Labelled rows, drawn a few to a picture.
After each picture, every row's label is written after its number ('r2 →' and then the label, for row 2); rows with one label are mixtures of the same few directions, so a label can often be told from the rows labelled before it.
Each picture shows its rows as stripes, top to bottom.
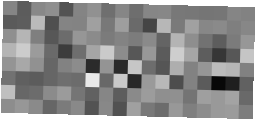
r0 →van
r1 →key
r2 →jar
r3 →jar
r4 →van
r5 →van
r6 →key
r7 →van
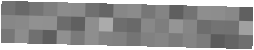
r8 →jar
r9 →jar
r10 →van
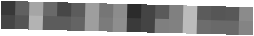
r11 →key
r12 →key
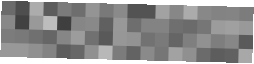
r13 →key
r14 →van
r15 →jar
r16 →jar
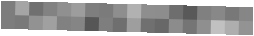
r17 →key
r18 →van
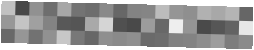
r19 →key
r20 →jar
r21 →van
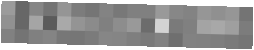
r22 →key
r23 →key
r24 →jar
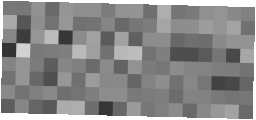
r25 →key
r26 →key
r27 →van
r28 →key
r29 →van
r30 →van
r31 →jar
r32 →jar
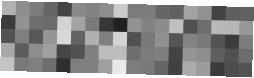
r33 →jar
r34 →jar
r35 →van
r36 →jar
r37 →jar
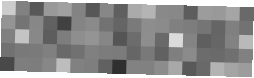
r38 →key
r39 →van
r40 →jar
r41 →key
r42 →jar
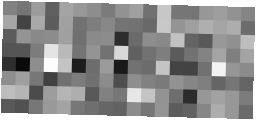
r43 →key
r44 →key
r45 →jar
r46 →van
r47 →jar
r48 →van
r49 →key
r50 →jar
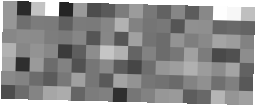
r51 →van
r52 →jar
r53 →van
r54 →jar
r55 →key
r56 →jar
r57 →jar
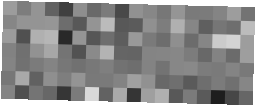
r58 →van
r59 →jar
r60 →van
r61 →jar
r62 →key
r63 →key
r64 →van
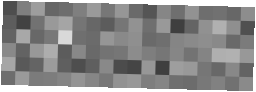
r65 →key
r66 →jar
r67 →van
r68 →van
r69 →key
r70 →key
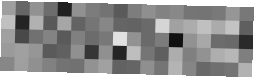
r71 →van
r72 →key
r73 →jar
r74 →van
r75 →jar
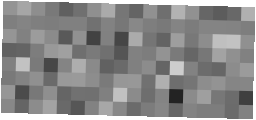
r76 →jar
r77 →van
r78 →van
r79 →jar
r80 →jar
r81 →key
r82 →jar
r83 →jar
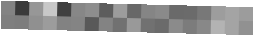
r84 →van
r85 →van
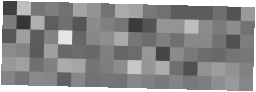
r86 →key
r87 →key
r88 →van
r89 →key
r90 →key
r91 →van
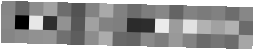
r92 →jar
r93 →key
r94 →jar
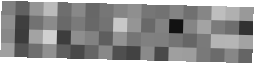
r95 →van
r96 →jar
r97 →van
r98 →key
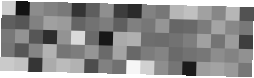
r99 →key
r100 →jar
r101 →jar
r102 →van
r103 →key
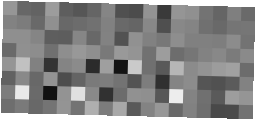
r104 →key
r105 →key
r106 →van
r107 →key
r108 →van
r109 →key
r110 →jar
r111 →van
